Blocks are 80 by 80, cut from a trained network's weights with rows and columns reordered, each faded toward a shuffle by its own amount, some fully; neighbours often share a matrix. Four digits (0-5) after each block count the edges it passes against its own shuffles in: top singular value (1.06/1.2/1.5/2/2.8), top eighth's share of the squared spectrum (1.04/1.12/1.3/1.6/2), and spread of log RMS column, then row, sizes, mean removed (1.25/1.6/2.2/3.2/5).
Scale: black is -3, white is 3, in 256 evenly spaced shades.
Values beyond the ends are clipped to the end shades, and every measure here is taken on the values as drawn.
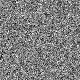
0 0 0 0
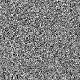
3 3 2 1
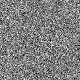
2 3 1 1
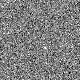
1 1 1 0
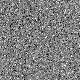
0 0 0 0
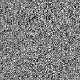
3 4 2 2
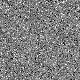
0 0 0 0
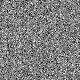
0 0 0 0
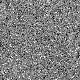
0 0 0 0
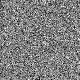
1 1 0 0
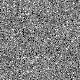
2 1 1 0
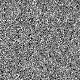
2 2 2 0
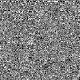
3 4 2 3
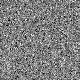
1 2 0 0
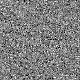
1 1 0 1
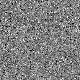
1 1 0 1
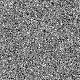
0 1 0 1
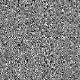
3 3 3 1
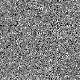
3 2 2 1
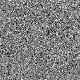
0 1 0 0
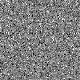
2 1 1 0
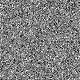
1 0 0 0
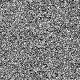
1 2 0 0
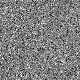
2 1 0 0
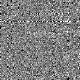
3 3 3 2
